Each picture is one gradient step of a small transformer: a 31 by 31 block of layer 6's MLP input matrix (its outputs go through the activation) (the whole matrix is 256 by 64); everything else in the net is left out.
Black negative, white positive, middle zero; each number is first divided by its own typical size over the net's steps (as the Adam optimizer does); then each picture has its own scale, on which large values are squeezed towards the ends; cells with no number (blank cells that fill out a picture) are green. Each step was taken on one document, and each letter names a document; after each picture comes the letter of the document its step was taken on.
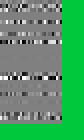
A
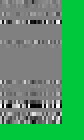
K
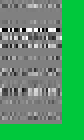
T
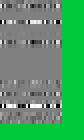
K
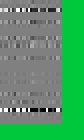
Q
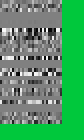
T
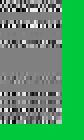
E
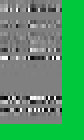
Q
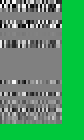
E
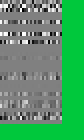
A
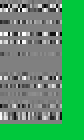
A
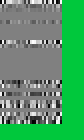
K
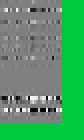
Q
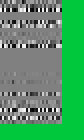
E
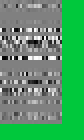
T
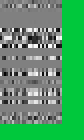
T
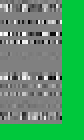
A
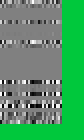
K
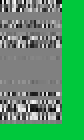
E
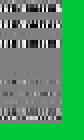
E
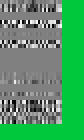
E
